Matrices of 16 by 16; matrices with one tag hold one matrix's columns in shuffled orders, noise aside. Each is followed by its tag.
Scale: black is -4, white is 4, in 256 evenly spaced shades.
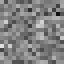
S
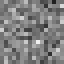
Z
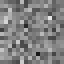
Z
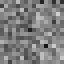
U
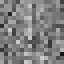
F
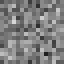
Z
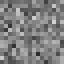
Z
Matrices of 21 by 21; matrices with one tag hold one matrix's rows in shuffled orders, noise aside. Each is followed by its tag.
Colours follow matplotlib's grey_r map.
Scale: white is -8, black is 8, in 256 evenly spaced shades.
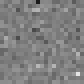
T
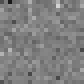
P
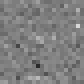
T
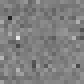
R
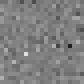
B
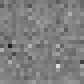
P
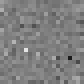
B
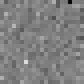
B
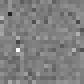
R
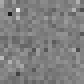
R
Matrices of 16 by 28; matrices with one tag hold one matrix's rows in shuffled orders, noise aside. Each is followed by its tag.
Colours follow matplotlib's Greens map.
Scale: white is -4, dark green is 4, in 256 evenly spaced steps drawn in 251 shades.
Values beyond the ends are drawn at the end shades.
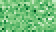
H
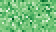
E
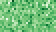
E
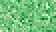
E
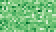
H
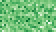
H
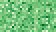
E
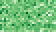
H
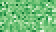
H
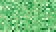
E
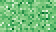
E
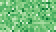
E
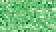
H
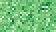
E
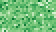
H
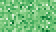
E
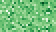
E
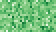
E
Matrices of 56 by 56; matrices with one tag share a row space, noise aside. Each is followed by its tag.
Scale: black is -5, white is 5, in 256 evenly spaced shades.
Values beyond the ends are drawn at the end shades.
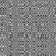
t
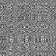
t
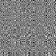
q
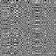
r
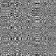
r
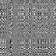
t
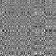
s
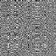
r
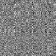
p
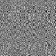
q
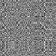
s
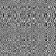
q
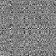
t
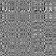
s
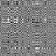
r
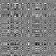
r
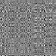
s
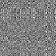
q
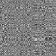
s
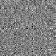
p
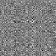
p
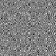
q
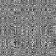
p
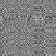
s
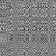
t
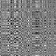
r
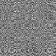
p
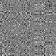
s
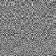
p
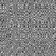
t
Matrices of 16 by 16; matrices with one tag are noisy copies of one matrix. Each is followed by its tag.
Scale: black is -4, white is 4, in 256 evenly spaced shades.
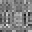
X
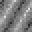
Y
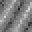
Y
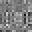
X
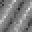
Y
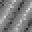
Y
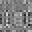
X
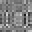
X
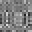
X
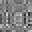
X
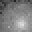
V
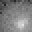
V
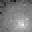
V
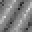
Y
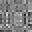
X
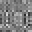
X
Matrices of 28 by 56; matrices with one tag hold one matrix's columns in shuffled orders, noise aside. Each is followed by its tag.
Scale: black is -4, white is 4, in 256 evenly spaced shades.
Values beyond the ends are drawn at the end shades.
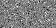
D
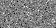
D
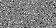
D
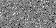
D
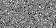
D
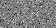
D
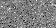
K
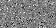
K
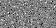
D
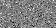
K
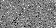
K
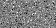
D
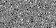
D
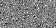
K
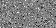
K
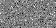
D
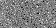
D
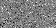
K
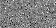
K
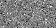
D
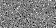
K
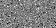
K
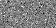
D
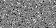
D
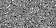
K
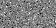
D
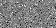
K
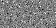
D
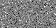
D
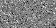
D
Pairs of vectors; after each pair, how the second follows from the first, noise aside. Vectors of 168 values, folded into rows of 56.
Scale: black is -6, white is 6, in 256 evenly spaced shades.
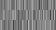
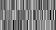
scaled up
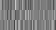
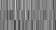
sign-scrambled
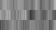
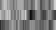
scaled up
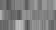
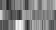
scaled up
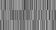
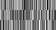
scaled up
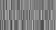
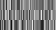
scaled up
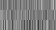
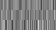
sign-scrambled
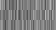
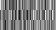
scaled up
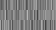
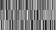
scaled up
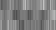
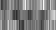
scaled up
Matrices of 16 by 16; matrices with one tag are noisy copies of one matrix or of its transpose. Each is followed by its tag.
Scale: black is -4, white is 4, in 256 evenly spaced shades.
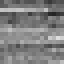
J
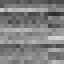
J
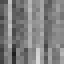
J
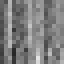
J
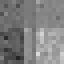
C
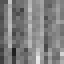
J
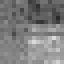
C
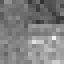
C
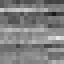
J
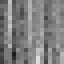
J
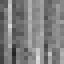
J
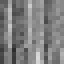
J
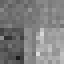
C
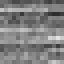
J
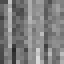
J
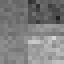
C
